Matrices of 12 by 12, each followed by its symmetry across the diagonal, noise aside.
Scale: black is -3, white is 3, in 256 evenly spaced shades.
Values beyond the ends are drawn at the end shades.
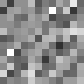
symmetric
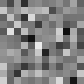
neither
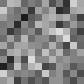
symmetric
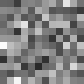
neither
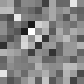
symmetric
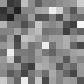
symmetric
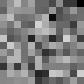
neither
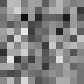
neither
